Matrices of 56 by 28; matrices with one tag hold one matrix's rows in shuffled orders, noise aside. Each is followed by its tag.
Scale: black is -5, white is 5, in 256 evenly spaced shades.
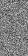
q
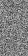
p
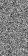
p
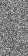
p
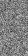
p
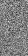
q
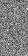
q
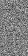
q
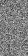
p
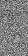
q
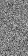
q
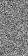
p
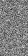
p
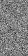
p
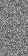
q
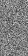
q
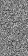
q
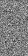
q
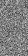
p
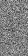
q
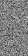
q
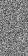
p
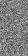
p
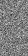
p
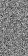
p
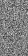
q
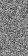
p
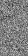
q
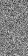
q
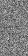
q
